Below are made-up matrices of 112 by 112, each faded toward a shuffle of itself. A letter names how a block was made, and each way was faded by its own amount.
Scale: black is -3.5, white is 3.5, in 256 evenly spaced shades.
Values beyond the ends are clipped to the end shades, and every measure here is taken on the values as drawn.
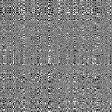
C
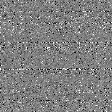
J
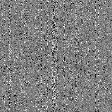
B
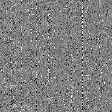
B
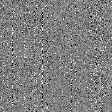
B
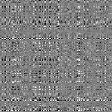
C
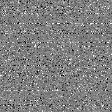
J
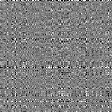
C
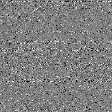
J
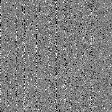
B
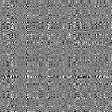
C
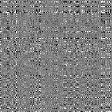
C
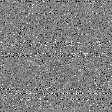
J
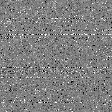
J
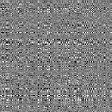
C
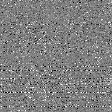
J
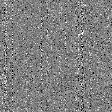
B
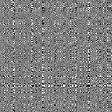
C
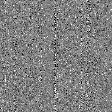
B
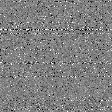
J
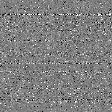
J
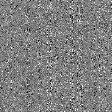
B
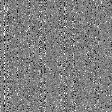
B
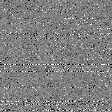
J
